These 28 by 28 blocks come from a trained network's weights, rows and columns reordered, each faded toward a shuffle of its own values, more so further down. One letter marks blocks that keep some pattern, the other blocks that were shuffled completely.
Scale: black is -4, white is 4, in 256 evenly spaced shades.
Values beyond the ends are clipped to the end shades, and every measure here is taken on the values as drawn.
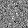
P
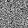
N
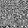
N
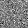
P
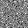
P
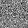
P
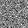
P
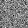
P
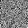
N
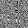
N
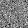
P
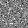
P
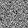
P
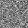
N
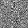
N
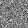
P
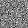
P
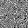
N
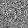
N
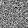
P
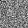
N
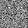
N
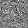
N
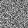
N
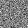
P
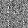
N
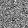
P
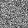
P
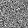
P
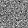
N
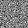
N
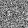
P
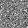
P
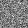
P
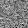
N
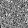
P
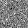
P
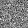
P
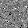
P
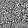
P
